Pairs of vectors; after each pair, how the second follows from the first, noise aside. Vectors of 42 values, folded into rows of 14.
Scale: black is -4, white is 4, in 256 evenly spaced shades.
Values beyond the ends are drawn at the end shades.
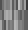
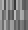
shuffled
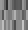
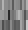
shuffled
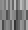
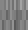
shrunk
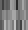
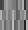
shuffled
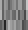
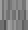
shrunk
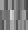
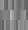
shrunk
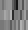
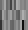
shuffled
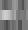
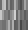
shuffled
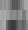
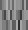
shuffled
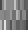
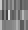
shuffled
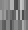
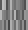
shuffled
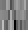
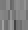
shrunk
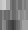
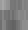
shrunk
